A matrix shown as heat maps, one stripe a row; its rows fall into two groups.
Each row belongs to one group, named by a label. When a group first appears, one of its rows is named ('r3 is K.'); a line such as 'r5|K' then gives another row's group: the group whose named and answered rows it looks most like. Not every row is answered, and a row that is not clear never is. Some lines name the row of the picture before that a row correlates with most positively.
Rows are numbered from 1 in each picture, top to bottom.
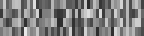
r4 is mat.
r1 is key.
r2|mat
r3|key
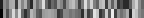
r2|key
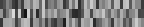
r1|mat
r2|key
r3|mat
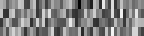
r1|key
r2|key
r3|mat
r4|key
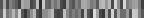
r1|mat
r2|key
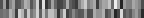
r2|key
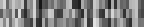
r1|key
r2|key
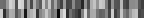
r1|key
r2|key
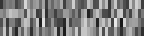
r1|mat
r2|key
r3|mat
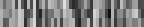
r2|key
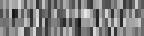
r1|key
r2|mat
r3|mat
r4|key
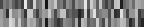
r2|key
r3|key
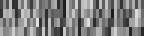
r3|mat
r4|key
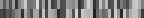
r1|mat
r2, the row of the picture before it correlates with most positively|1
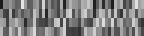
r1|mat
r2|mat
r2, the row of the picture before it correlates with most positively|2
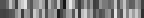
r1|mat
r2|mat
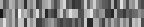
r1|key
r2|mat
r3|key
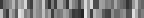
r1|mat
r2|key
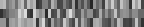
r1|key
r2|mat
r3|key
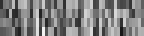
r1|mat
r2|mat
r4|mat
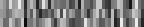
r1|key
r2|key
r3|key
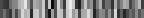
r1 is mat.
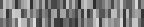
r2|key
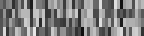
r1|mat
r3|mat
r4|key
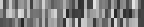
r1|key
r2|key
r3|mat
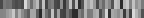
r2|key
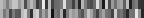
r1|key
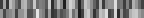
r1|mat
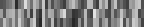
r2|key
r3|key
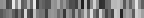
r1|key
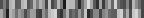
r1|mat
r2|key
